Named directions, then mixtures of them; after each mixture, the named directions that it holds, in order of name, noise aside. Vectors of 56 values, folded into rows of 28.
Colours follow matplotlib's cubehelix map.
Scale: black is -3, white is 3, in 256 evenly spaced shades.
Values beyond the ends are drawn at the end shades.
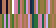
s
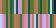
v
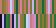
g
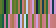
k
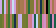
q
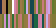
s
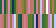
q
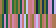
k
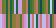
v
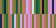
g, k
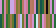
k, q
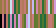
g, v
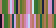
g, k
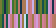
k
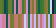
k, v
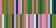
g, v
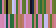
s, v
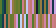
k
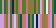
q, v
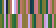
q, s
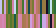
q, v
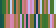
k, v
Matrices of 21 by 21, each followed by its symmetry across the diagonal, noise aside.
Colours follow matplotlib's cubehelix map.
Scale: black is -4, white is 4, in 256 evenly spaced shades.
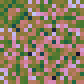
symmetric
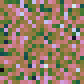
neither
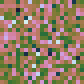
neither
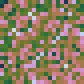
symmetric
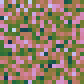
neither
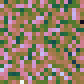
antisymmetric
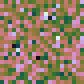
antisymmetric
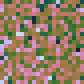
antisymmetric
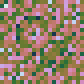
symmetric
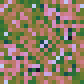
symmetric
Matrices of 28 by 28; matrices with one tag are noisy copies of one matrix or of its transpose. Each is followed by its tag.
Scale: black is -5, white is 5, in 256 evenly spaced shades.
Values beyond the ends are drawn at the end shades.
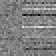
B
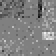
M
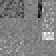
M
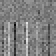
B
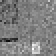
M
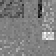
M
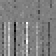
B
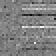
B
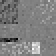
M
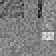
M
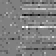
B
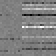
B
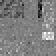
M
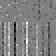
B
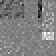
M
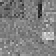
M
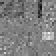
M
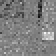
M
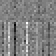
B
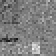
M
